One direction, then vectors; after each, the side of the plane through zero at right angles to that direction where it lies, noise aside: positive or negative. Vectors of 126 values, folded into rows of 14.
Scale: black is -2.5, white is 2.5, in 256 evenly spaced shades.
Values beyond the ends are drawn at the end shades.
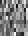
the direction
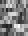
positive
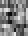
positive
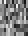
negative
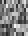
positive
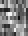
negative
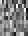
negative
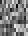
positive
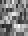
positive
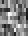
negative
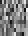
positive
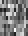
negative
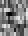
positive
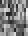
positive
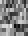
negative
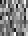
positive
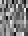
negative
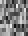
negative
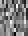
negative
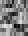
negative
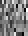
positive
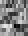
negative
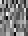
negative
